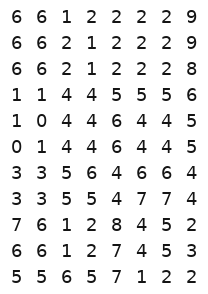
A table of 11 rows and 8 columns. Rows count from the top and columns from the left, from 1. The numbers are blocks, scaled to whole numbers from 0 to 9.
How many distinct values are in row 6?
5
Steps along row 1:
same down up same same same up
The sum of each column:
44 43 35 36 53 41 44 57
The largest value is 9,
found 2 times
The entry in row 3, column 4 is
1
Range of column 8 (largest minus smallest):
7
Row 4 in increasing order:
1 1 4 4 5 5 5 6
